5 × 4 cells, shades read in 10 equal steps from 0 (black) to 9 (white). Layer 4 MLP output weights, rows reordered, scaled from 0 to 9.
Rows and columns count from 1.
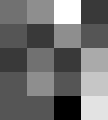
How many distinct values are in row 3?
3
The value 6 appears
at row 3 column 4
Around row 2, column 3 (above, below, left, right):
9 2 2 3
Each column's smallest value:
2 2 0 2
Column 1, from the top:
4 3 2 3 3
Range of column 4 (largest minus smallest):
6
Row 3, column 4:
6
